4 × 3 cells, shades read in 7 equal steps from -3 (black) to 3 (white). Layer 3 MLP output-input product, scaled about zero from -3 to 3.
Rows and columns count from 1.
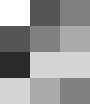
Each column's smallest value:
-2 -1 0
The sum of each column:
2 2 3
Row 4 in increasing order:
0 1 2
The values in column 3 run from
0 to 2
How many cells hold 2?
3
